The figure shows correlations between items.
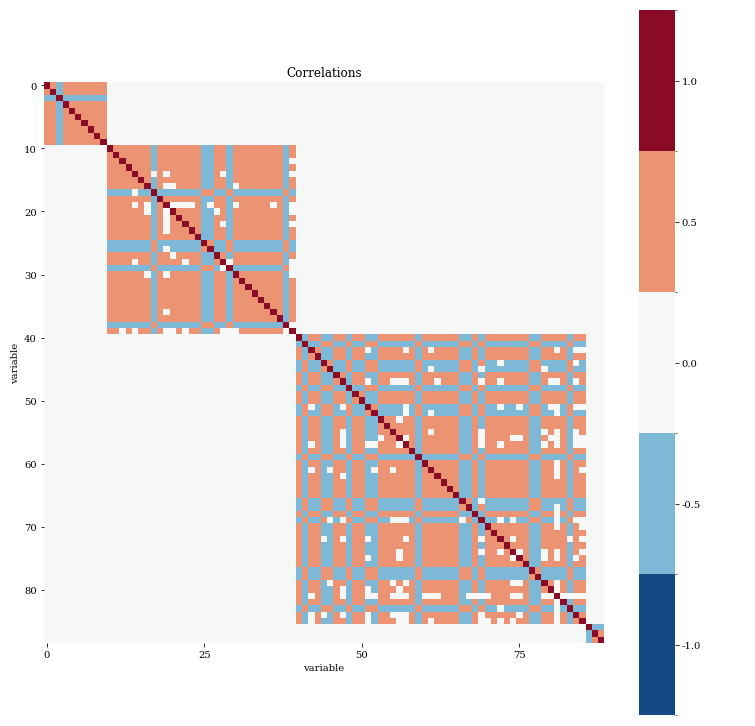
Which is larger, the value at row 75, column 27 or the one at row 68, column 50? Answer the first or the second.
the second
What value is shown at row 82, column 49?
0.5
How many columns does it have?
89
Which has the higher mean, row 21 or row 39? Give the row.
21
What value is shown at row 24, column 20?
0.5
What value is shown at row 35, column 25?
-0.5
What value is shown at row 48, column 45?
0.5
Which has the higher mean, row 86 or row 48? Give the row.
86
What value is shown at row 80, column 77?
-0.5
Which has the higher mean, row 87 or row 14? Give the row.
14
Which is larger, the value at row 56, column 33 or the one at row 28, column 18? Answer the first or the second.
the second
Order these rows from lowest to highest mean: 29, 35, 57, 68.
29, 57, 68, 35
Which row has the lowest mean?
66
